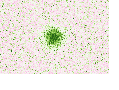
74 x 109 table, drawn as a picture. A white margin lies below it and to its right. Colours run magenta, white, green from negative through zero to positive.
Overall the values sit about 50% of the way up the scale. No regular stripes run through it. One bump rises in the centre. The centre is the ninth with the highest average. There is no overall slope.
